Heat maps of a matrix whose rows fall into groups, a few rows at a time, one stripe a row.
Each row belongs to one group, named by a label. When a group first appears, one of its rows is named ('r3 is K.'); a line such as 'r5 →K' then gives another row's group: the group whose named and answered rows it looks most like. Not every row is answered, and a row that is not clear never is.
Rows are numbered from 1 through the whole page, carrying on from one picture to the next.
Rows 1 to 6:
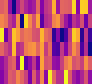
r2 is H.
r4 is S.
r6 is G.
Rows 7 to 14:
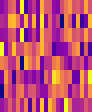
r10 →S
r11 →H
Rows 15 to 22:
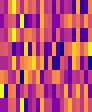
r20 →H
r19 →S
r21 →S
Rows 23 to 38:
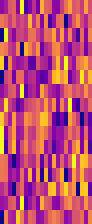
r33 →S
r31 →S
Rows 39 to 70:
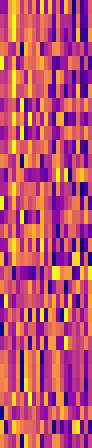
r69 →S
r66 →H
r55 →S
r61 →G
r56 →G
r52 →G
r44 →G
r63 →G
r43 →S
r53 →S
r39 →G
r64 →H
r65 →H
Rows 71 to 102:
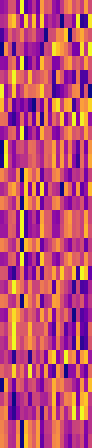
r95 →G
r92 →H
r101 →H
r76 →G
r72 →G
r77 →S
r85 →H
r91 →G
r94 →G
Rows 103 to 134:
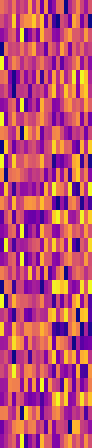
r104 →S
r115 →S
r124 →S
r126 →S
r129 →G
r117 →S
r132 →H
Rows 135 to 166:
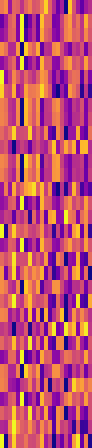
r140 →S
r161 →H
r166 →S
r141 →S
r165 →G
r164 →G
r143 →H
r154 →S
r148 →S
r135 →S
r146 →H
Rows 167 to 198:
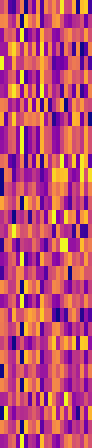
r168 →H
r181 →H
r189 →S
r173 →G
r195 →G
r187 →H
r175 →S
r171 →S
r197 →H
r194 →H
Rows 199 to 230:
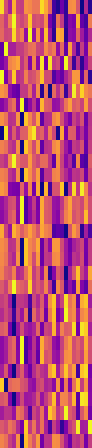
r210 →G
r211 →H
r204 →S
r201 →G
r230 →H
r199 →S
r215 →S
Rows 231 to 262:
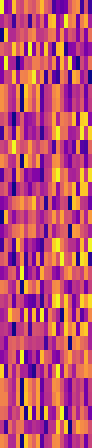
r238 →H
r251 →H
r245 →S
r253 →G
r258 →H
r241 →G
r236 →S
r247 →S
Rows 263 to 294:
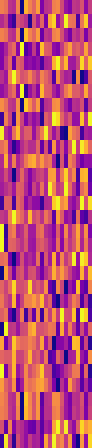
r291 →H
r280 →S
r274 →S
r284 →S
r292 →H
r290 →S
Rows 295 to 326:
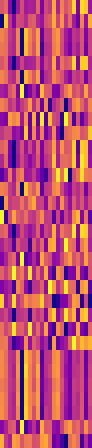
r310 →S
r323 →H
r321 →H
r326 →S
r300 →H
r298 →H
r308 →H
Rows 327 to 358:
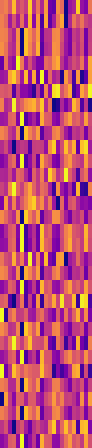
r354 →H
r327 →G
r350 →H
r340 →G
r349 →S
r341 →S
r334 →S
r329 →H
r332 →G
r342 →H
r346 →H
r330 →H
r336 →H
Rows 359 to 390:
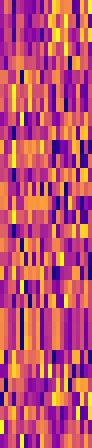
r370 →G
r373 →S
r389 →S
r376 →H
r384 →S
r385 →G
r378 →S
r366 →G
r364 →H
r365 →G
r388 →G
